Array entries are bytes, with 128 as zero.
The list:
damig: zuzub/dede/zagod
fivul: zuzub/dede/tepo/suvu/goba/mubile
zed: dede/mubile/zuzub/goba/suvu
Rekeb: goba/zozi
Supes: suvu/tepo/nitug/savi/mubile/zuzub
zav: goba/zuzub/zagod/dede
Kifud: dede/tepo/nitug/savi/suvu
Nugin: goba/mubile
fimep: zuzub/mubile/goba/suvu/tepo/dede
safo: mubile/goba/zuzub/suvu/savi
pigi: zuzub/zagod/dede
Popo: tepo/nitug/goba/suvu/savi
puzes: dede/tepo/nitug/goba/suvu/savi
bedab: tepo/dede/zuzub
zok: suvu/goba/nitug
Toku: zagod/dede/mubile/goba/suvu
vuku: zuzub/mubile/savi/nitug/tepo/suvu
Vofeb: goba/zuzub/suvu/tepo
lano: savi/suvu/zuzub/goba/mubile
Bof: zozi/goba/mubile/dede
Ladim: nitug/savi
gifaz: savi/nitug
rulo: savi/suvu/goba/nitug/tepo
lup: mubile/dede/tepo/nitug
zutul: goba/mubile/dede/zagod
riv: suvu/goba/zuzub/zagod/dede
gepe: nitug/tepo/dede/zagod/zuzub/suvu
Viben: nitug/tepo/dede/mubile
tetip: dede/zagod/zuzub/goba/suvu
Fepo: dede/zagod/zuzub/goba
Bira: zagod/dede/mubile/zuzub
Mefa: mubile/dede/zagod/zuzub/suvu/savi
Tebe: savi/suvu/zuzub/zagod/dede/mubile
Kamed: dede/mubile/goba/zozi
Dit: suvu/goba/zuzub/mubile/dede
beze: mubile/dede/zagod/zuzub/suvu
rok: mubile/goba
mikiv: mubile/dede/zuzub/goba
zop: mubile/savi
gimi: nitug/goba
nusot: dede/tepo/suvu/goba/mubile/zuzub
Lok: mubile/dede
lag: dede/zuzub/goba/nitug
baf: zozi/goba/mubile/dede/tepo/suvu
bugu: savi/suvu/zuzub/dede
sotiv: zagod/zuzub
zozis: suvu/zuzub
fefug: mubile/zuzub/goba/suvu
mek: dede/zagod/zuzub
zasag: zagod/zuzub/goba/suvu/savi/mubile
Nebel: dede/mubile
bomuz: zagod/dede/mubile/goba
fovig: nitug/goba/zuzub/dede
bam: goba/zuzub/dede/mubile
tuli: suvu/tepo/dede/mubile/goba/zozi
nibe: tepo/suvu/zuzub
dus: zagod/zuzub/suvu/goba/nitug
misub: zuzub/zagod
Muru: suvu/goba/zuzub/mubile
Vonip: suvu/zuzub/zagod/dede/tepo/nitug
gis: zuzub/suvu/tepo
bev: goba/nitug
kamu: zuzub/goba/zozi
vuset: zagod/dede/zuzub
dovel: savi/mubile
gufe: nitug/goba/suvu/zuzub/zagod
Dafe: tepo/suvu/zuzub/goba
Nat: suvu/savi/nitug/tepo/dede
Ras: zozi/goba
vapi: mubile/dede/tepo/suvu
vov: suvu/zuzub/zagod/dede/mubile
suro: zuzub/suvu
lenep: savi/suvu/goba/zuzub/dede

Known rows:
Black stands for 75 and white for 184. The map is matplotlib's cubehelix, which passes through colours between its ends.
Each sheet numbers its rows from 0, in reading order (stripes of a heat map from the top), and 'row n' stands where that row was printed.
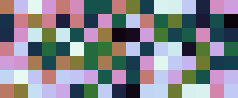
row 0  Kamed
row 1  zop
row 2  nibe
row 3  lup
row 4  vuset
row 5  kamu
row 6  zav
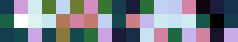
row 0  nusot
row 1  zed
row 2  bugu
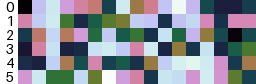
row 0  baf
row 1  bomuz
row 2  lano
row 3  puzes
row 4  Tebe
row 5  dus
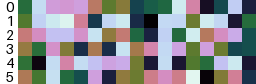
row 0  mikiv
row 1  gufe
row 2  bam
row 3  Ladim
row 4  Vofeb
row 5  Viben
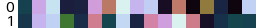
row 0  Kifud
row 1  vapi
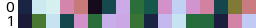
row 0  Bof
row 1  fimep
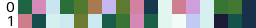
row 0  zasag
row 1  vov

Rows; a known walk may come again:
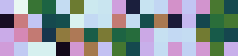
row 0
dus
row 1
puzes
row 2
vuset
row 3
zutul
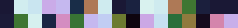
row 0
fefug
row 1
fimep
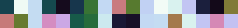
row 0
Toku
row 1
zav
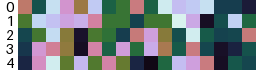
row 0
vov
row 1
mikiv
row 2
dovel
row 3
zop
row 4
nusot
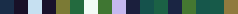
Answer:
rulo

